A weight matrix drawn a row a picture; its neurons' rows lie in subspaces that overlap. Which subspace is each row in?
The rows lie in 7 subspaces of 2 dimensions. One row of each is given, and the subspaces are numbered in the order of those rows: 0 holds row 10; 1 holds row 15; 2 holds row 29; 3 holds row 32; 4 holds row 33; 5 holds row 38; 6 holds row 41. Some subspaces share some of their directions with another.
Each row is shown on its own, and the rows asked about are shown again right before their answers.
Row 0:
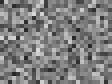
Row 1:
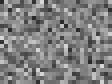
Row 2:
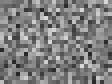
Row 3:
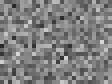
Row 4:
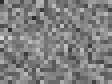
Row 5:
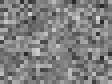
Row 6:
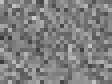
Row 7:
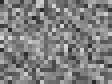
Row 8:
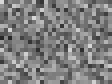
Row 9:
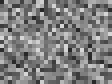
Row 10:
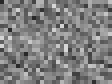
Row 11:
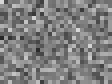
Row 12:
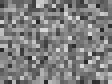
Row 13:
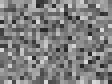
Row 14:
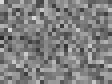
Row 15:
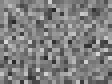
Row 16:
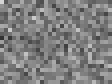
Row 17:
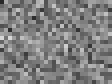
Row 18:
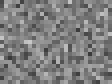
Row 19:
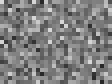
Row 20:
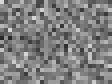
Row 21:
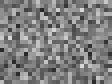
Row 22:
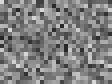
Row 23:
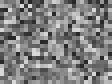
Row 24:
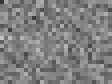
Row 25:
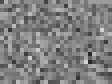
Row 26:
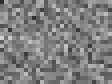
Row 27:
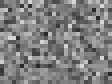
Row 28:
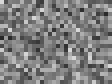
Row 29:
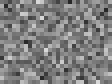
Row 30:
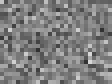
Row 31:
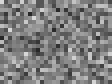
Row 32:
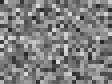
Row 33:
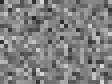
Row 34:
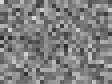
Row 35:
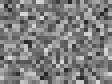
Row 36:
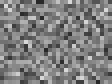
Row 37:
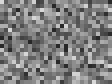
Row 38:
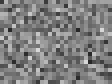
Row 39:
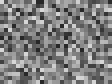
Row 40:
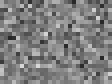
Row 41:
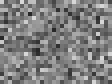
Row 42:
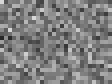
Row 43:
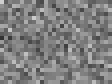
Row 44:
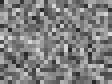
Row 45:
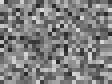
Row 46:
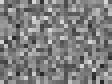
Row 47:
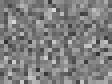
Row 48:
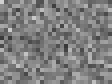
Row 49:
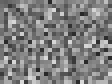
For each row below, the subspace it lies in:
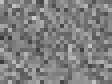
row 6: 3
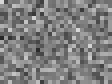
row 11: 0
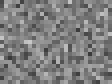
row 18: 2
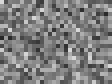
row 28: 1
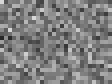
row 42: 1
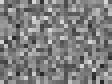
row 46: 4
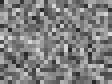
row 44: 2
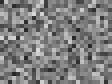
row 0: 0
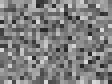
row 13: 5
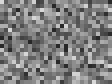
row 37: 0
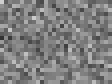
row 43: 3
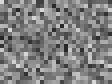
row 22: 0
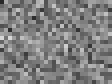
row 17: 6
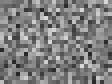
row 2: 4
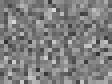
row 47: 1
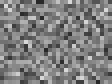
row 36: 2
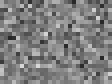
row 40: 6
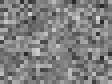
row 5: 6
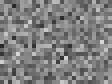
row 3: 3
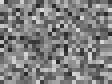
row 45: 3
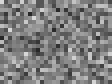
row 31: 6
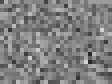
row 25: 5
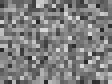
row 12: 5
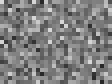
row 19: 4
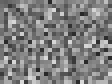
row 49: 1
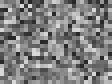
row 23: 6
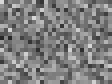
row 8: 3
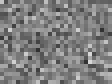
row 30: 5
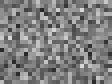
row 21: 4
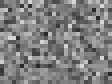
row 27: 6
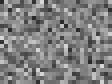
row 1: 4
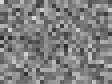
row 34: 3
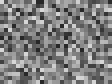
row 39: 2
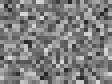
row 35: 2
